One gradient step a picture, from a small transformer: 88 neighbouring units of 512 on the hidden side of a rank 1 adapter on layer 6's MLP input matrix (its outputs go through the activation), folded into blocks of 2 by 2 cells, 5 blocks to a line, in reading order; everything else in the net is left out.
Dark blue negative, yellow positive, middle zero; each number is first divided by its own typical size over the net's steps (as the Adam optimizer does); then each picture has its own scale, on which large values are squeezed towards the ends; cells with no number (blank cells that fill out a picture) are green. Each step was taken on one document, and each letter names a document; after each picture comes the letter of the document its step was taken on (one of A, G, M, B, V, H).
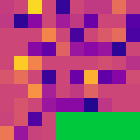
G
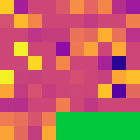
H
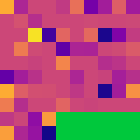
H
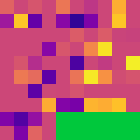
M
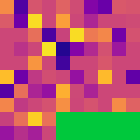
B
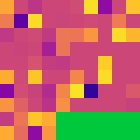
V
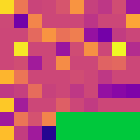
H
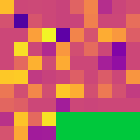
H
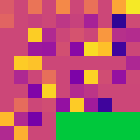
M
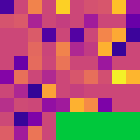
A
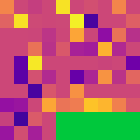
G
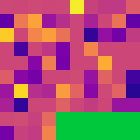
V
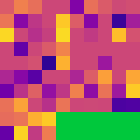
V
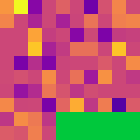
G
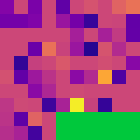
A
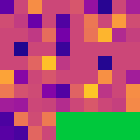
V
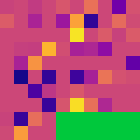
M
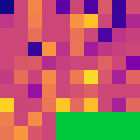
G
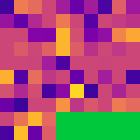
B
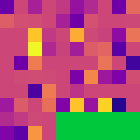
G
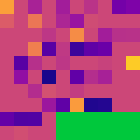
M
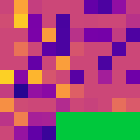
B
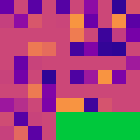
A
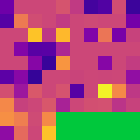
V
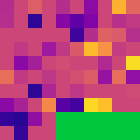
M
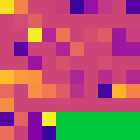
H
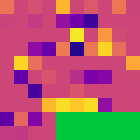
M
